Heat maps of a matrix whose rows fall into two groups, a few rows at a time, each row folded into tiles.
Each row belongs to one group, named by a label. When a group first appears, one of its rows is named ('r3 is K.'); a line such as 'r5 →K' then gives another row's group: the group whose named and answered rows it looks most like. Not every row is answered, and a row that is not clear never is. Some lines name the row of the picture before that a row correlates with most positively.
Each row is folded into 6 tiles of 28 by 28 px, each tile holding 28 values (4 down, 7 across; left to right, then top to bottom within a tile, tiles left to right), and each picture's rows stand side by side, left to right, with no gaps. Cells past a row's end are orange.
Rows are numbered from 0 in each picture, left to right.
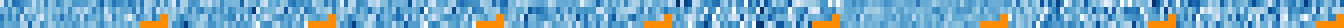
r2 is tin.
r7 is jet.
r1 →tin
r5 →jet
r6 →jet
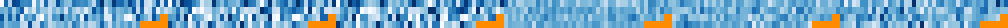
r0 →jet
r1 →jet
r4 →tin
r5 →tin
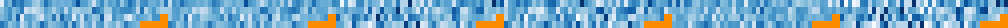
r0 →jet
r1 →jet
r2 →tin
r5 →tin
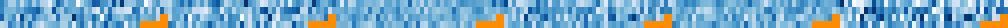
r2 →tin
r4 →jet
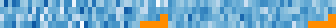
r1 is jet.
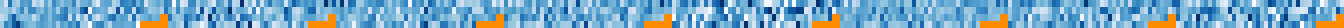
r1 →tin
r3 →tin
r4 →jet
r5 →tin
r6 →jet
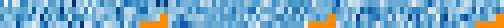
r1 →tin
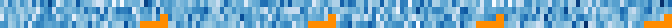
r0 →jet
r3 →tin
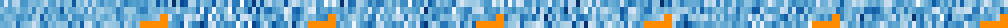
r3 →tin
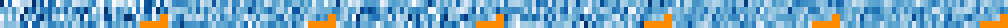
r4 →tin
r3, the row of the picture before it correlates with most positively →3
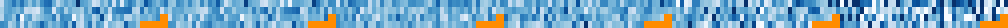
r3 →tin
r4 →tin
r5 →jet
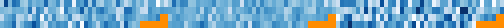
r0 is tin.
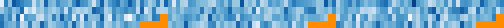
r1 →tin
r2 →jet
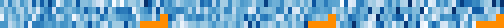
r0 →jet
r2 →tin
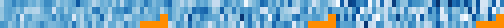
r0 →jet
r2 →jet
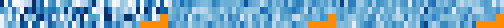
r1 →jet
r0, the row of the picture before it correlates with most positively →1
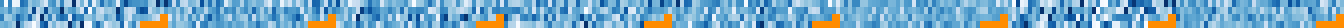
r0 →tin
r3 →tin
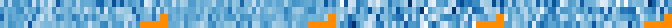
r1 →tin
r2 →tin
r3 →jet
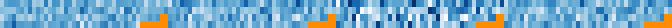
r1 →jet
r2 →jet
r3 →jet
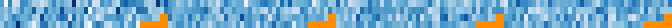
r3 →jet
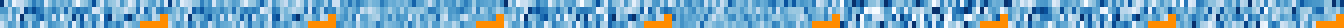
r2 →jet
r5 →jet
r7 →tin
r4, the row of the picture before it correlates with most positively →1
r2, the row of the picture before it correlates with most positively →3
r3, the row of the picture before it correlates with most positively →2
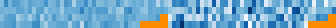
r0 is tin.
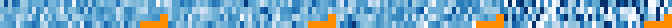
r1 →jet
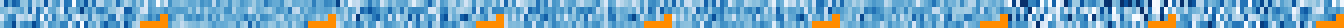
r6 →jet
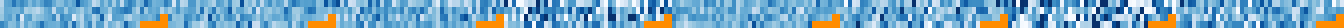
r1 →tin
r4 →tin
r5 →tin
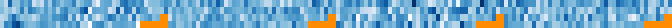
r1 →jet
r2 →jet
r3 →jet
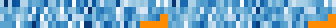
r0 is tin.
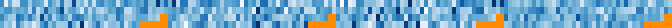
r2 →tin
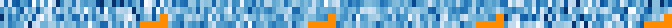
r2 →jet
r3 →tin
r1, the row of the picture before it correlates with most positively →1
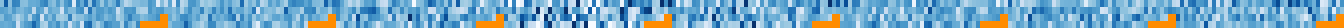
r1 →tin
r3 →tin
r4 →tin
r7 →jet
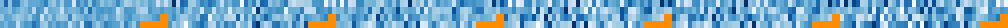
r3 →tin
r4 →tin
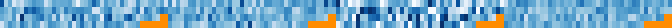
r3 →jet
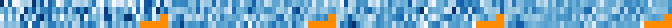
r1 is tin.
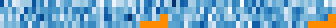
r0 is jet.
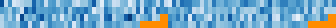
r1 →jet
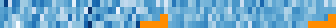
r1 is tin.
